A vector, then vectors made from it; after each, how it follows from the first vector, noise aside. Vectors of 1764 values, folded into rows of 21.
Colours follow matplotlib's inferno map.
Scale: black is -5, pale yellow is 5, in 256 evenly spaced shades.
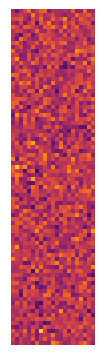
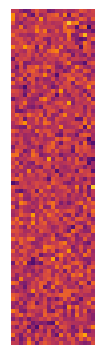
wrapped around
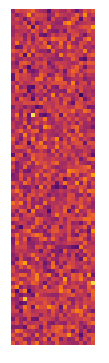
wrapped around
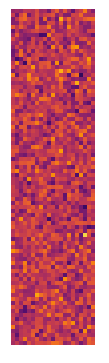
wrapped around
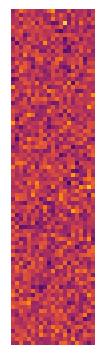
reversed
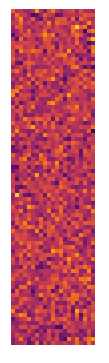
wrapped around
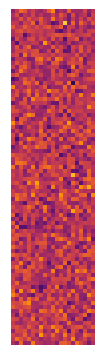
reversed
